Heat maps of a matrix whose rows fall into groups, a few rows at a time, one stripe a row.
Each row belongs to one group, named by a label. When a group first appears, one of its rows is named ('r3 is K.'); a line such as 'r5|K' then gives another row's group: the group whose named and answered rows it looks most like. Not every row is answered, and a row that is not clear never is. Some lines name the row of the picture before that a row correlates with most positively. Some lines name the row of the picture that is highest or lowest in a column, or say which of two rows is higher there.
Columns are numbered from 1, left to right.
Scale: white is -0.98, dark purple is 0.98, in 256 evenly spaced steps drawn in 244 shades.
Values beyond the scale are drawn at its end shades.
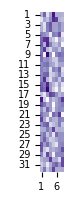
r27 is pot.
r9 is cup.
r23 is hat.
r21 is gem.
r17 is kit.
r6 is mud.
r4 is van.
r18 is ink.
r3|van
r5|gem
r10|pot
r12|gem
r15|mud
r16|mud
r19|pot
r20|cup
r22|ink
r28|ink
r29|cup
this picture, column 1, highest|18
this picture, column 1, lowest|2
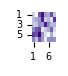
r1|van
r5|mud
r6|cup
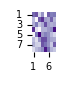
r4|ink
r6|kit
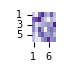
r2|mud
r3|ink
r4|cup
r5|van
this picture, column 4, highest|1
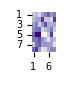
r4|hat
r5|hat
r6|mud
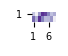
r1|kit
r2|mud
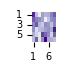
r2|pot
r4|ink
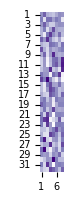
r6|mud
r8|ink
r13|gem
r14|mud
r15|van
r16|kit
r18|pot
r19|pot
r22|hat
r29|gem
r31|cup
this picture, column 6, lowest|14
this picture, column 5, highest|30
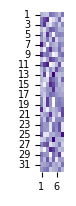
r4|kit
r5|cup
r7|ink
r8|van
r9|pot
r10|kit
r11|hat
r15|kit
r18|cup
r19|cup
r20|ink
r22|cup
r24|gem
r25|ink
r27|hat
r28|kit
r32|hat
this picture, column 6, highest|12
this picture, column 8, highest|25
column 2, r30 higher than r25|Yes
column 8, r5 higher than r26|Yes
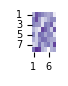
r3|gem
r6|kit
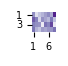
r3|gem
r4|ink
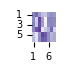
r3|cup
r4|hat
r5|kit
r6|kit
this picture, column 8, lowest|4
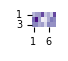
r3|pot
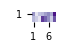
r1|ink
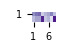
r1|hat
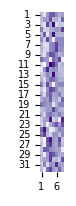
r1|kit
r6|cup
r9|kit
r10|gem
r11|kit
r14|kit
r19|pot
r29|kit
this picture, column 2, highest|24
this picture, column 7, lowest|22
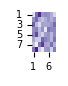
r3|ink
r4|pot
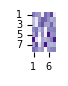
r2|kit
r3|van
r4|pot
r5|pot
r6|ink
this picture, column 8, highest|6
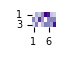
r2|cup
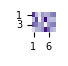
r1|ink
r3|pot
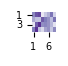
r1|hat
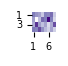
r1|gem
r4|mud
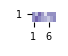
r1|cup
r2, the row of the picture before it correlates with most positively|3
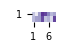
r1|kit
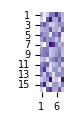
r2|van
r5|gem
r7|kit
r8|hat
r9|hat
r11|hat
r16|van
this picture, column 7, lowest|14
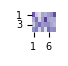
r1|ink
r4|pot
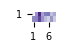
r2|mud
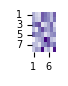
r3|hat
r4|van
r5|pot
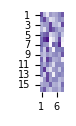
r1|ink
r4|kit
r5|hat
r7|gem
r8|cup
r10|mud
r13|cup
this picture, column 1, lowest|14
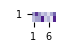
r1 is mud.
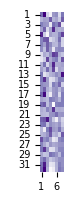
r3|gem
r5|ink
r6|hat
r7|mud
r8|cup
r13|ink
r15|gem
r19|pot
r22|mud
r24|van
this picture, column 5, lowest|19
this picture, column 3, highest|22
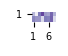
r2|gem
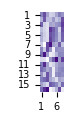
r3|ink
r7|van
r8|cup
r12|pot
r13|cup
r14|mud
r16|hat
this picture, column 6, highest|10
